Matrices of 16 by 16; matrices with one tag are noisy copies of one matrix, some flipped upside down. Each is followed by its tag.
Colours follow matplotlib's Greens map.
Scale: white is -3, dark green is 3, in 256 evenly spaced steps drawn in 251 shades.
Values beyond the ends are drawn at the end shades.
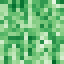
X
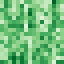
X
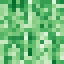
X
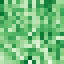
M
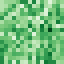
M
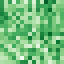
M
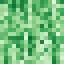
X
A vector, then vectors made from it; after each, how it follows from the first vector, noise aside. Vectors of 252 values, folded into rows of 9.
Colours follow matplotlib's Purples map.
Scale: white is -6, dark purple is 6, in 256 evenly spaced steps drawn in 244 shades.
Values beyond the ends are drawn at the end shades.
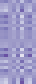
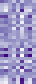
scaled up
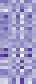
scaled up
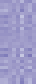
shrunk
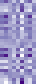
scaled up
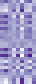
scaled up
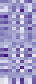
scaled up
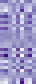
scaled up
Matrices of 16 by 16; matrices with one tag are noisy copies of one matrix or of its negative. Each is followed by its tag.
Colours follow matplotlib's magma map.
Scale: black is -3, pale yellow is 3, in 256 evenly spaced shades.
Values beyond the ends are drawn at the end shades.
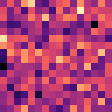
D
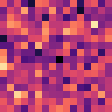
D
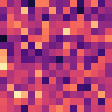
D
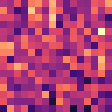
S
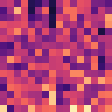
S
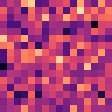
D
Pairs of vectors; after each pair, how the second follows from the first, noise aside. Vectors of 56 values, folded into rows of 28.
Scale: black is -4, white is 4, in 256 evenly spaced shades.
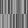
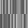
negated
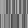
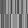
negated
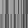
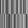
sign-scrambled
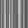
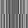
sign-scrambled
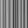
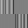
partly zeroed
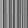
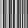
scaled up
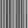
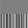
partly zeroed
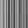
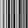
scaled up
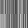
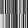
scaled up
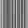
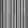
negated
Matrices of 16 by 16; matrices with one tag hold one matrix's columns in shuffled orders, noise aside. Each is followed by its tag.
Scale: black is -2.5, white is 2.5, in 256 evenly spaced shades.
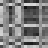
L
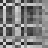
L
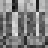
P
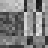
P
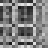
L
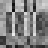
P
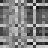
L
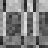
P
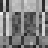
P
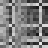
L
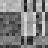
P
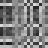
L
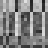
P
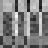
P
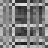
L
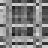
L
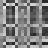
L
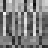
P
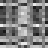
L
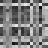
L
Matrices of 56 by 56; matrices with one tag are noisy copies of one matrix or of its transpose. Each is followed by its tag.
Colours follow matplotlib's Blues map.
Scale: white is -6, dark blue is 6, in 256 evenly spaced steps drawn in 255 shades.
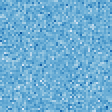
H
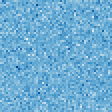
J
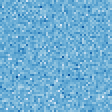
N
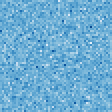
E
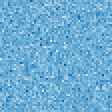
E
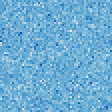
H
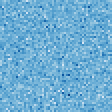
N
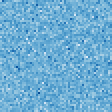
J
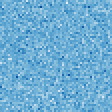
N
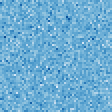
J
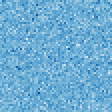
J
